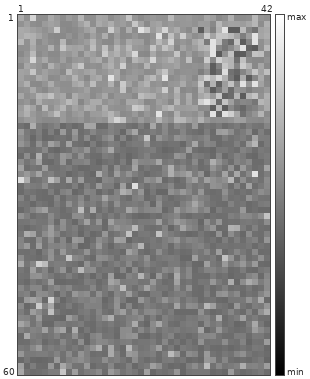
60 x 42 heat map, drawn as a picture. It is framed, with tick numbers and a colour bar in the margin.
Odd patch: rougher, in the top right. Roughest part: top right. Histogram: skewed, a long tail of high values. Average level on the scale: 50%. Seam: horizontal, 30% of the way down, the top part higher.
